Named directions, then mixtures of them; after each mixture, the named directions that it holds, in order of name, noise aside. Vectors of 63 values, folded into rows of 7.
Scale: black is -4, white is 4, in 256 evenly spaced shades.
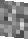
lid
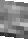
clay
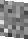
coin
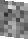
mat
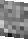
clay, coin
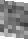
clay, coin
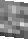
clay, lid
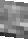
clay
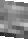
clay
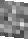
clay, lid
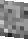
clay, coin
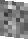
mat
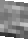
clay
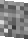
coin, mat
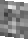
clay, mat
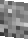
clay, coin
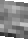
clay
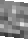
clay, lid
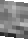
clay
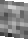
clay, mat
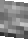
clay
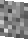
coin, lid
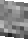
clay, coin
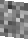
coin, mat
